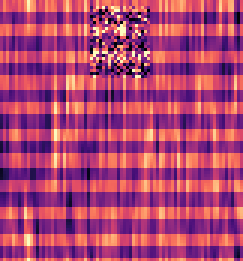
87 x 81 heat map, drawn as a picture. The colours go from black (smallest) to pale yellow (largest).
No overall slope runs across the table. Stripes running across repeat 10 times from top to bottom. Values change most from cell to cell in the top middle. An odd patch, rougher than its surroundings, sits in the top middle.
